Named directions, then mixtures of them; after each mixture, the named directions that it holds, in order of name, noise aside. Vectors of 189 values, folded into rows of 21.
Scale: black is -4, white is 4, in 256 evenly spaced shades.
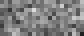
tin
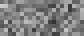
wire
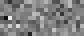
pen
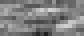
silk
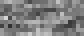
pen, silk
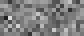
pen, wire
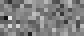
pen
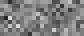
pen, wire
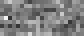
pen, silk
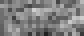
silk, tin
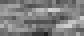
silk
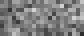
tin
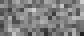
tin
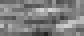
silk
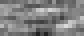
silk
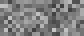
pen, wire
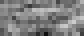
silk, tin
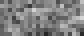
silk, tin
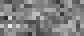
pen, silk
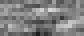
silk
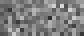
tin, wire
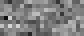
pen, silk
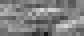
silk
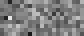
pen, tin
